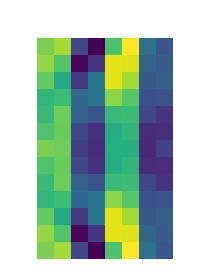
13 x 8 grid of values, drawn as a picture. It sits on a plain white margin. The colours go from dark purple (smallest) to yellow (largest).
Mirror symmetry: top to bottom. Average level on the scale: 50%. Stripes: upright, repeating 2 times.
